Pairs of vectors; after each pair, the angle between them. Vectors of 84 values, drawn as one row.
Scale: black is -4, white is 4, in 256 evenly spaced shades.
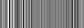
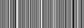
partly opposed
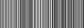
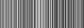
nearly parallel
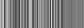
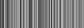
nearly opposite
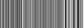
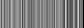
nearly opposite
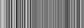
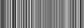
nearly opposite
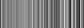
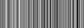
partly aligned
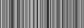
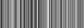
nearly opposite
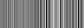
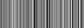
partly aligned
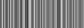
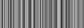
nearly opposite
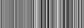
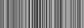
partly opposed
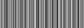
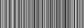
orthogonal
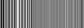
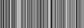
partly aligned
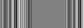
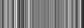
nearly opposite
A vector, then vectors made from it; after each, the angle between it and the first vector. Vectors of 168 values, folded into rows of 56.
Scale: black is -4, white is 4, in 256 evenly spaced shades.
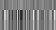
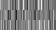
orthogonal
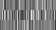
partly aligned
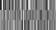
orthogonal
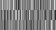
partly opposed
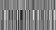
nearly parallel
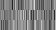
partly opposed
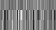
nearly opposite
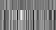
nearly opposite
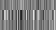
nearly parallel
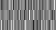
orthogonal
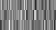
partly opposed
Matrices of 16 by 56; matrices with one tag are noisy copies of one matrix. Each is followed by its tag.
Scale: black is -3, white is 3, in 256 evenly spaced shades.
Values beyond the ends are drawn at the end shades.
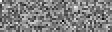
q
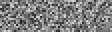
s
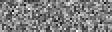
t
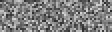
t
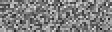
s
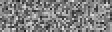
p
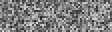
p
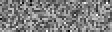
p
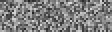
t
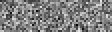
t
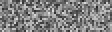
p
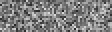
p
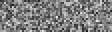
t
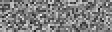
s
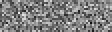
q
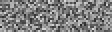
s
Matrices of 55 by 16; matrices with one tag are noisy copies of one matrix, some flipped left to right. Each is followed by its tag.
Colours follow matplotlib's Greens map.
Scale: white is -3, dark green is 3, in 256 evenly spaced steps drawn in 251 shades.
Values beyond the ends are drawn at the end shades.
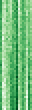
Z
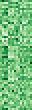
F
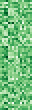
F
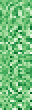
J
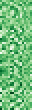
J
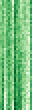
Z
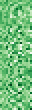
J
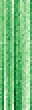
Z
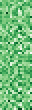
J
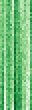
Z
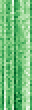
Z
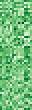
F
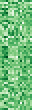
F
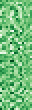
J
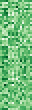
F
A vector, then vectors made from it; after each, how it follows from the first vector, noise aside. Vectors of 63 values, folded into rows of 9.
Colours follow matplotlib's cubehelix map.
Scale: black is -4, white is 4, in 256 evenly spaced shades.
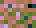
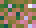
negated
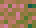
shrunk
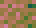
shrunk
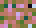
sign-scrambled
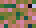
sign-scrambled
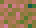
shrunk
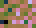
reversed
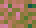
shrunk
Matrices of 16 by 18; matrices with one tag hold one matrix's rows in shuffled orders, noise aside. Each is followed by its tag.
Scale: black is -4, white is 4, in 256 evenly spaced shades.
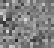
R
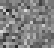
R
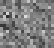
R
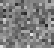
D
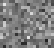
D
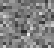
D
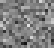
D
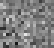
R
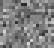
D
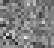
R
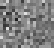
R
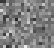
R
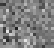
R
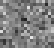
D
